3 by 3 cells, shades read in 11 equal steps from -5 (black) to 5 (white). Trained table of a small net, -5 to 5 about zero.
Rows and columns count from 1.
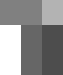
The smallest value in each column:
0 -1 -2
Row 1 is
0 0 2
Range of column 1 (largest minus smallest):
5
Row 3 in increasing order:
-2 -1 5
